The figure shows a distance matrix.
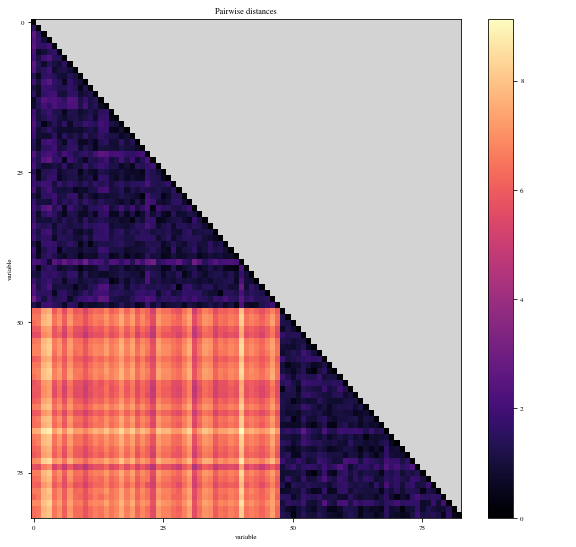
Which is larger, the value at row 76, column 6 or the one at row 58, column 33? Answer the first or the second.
the second
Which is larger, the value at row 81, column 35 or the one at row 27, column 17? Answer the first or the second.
the first
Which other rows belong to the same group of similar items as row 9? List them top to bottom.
0, 1, 2, 3, 4, 5, 6, 7, 8, 10, 11, 12, 13, 14, 15, 16, 17, 18, 19, 20, 21, 22, 23, 24, 25, 26, 27, 28, 29, 30, 31, 32, 33, 34, 35, 36, 37, 38, 39, 40, 41, 42, 43, 44, 45, 46, 47
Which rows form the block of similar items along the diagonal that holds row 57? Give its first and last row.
48 to 82
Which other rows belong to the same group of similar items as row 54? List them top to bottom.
48, 49, 50, 51, 52, 53, 55, 56, 57, 58, 59, 60, 61, 62, 63, 64, 65, 66, 67, 68, 69, 70, 71, 72, 73, 74, 75, 76, 77, 78, 79, 80, 81, 82
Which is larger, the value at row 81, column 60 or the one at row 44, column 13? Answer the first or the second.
the second
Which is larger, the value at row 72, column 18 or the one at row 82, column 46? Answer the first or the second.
the second
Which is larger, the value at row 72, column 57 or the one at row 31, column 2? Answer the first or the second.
the second
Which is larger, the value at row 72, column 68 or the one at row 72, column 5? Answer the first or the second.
the second
